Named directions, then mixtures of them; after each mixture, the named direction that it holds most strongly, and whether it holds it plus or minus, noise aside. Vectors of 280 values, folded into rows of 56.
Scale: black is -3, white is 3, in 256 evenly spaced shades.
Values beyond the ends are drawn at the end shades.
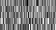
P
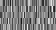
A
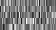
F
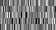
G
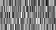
G, minus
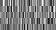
A, minus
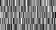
A, minus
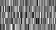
F, plus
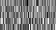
P, plus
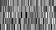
G, plus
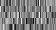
F, minus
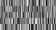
P, minus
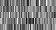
F, minus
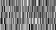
P, minus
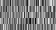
A, plus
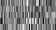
P, minus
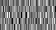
G, plus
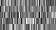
F, plus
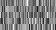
P, minus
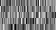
F, minus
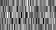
G, plus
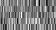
G, minus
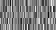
A, plus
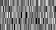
G, plus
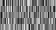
A, plus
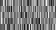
A, minus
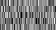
G, plus
